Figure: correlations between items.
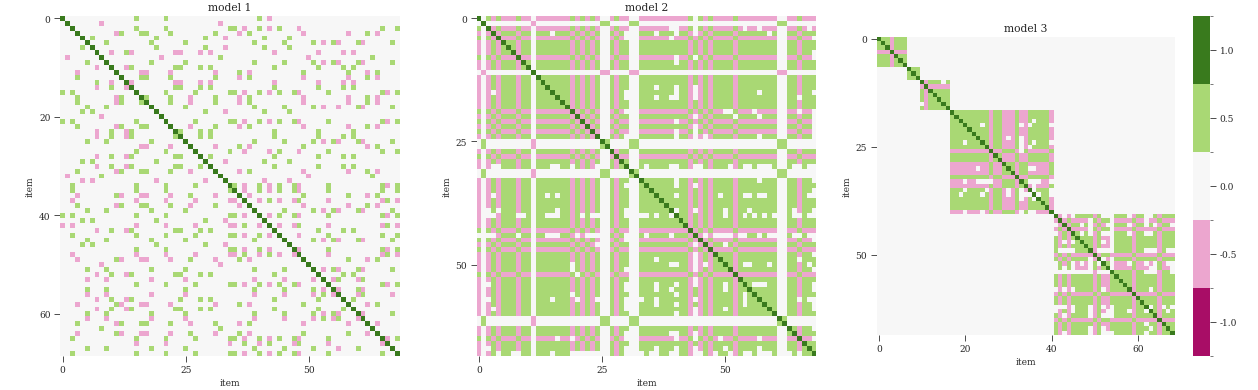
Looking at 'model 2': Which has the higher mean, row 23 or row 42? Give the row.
42
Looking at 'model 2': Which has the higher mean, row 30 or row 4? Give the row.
30
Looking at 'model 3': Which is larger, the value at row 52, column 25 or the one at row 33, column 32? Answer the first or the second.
the first
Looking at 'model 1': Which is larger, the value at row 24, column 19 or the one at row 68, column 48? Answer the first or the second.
the first
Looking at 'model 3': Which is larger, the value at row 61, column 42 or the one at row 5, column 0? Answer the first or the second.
the second
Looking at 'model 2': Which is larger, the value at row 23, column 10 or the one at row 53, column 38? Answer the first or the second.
the second
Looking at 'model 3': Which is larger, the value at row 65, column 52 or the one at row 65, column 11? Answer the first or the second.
the first
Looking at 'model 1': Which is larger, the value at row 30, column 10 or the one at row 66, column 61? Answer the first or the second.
the first
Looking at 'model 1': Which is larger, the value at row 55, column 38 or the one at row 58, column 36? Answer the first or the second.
the second
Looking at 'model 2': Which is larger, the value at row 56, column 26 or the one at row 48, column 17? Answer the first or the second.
the second
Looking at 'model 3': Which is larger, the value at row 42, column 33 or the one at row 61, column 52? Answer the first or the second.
the first
